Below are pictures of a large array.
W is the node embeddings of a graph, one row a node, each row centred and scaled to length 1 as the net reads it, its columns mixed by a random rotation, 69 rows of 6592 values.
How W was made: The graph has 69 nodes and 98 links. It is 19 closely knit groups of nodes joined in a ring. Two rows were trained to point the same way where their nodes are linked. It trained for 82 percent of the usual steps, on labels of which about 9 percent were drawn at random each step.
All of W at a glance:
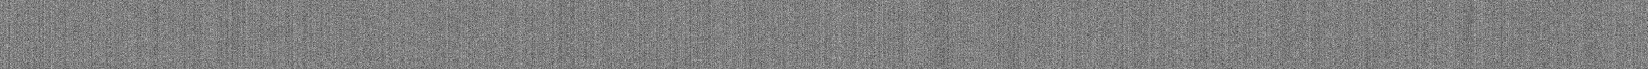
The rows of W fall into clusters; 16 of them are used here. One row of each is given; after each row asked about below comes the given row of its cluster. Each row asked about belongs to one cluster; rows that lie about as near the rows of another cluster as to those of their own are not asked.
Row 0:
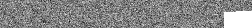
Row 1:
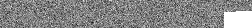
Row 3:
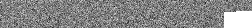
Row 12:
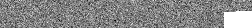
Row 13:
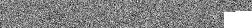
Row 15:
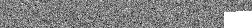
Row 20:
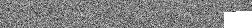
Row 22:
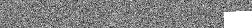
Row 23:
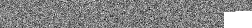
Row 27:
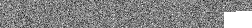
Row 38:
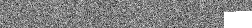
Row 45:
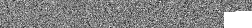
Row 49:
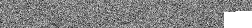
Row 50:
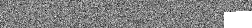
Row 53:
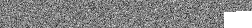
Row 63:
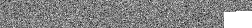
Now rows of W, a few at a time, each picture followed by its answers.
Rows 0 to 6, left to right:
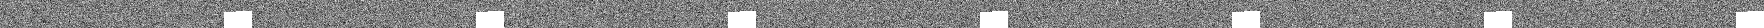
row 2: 27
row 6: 23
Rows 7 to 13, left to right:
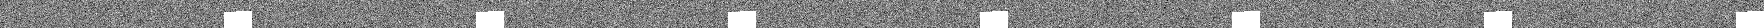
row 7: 50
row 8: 1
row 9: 22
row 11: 38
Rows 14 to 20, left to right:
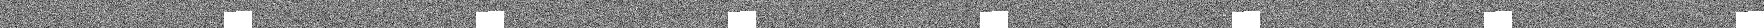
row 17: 22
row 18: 49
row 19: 45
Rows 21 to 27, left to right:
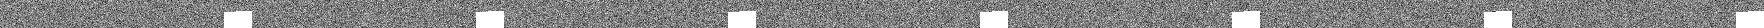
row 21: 1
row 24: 53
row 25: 3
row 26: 20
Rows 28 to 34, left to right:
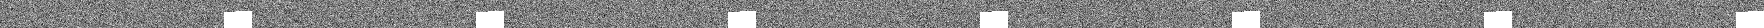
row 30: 12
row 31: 20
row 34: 0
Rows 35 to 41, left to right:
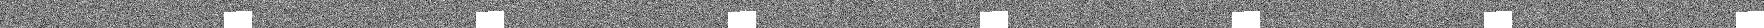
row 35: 0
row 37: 1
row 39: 38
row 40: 63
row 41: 45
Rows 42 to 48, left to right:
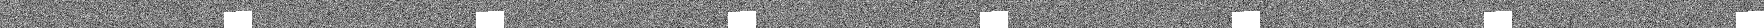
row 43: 53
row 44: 22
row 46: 22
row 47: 12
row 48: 3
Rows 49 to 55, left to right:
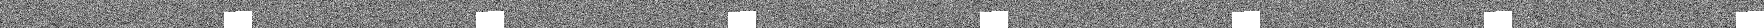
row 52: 13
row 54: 12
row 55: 27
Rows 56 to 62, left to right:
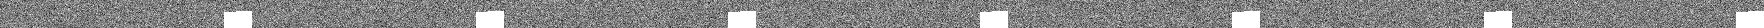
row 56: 13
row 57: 45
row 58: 38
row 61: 15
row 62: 49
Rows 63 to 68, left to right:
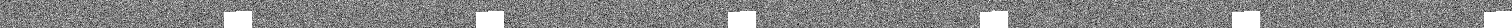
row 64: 63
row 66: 12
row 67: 53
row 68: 50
